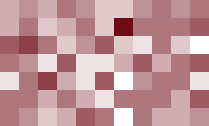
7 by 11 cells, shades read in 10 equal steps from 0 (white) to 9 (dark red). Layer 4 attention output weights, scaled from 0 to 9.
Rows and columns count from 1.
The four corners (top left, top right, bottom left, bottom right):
3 5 5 4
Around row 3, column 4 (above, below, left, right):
3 6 5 4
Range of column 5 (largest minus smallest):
5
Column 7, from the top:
2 9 2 3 0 5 0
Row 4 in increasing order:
1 1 1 3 3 4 5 5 6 6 6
